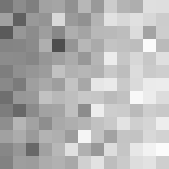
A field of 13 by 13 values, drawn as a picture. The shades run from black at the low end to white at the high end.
The values follow a bell shape. Overall the values sit about 70% of the way up the scale. There are no regular stripes. No row or column stands out. Values rise toward the right.
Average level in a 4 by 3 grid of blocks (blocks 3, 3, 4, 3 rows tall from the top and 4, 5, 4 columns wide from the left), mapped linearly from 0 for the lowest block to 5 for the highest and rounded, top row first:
024 / 024 / 135 / 135
